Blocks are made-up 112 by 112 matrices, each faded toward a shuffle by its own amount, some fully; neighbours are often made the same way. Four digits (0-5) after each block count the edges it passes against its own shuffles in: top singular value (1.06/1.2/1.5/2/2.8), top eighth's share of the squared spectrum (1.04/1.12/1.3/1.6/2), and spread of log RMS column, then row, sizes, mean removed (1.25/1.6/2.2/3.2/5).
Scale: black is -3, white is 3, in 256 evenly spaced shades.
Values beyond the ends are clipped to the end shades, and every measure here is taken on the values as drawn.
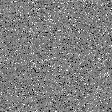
2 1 0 0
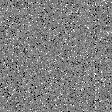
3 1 1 0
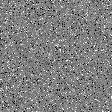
0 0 0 0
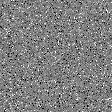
2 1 0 0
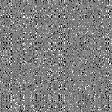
5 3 3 3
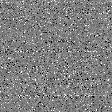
3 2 0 2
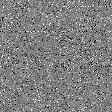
2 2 0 1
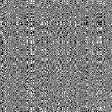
5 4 4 3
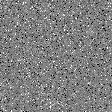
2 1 0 0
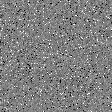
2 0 0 0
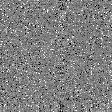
3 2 1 0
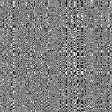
5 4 4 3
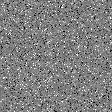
1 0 0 0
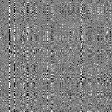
5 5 4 3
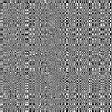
5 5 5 4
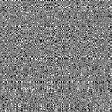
5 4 3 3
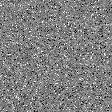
2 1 0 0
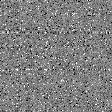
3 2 1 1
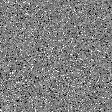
2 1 0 1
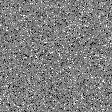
1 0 0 0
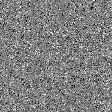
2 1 0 0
